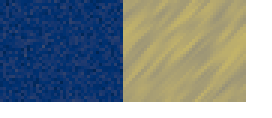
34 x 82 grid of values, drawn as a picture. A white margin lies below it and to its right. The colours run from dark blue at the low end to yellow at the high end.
It is made of 1 by 2 panels. Panel 1,1: very low, fine-grained, faint in contrast. Panel 1,2: high, slanting up to the right, faint in contrast.
